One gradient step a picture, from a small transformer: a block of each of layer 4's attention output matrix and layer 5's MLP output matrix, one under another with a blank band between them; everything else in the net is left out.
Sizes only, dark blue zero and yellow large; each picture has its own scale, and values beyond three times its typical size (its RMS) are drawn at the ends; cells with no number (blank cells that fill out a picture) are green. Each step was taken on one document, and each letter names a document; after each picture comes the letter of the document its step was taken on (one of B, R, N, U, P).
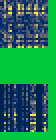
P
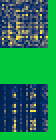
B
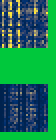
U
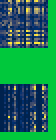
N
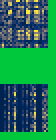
N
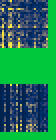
U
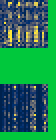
P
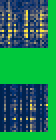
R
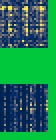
R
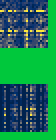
R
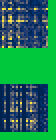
U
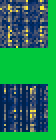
B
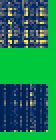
R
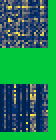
B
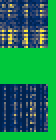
R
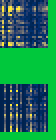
U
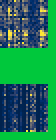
B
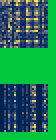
N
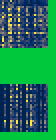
U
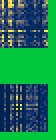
U
